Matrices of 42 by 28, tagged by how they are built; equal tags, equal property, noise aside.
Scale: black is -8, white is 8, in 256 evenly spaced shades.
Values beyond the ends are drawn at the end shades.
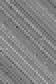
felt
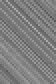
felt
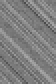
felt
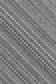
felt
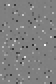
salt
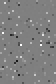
salt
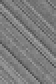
felt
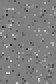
salt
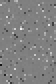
salt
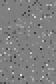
salt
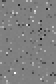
salt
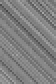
felt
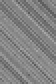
felt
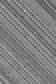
felt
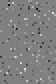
salt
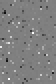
salt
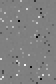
salt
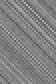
felt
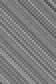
felt
